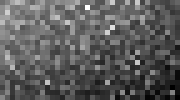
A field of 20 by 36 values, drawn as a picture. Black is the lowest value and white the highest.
Ninth with the highest average: top left. Mirror symmetry: none. Odd rows or columns: none. Stripes: none. Ninth with the lowest average: bottom right. Slope: up to the top left.
